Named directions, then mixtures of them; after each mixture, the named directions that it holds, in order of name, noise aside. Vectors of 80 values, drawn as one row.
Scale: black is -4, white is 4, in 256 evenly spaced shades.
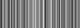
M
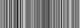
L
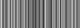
M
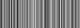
L, M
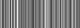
L, M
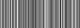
L, M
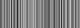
L, M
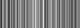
M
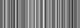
M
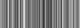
L, M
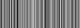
L, M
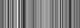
L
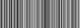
L, M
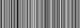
L, M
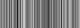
L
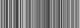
L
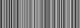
L, M
